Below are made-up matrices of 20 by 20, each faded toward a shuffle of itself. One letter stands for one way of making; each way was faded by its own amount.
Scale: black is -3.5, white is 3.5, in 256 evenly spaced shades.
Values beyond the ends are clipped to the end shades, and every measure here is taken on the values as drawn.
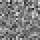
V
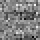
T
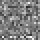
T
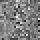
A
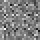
T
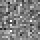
A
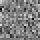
T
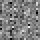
A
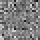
T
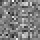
T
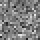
V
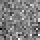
V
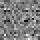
T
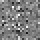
A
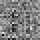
T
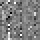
A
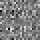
T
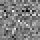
T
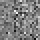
A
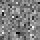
A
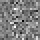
A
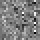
A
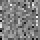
A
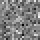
A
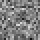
T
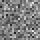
V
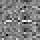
T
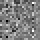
A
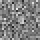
A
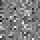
A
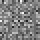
T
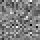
T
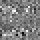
T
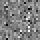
A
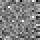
T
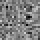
T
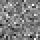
V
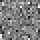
A
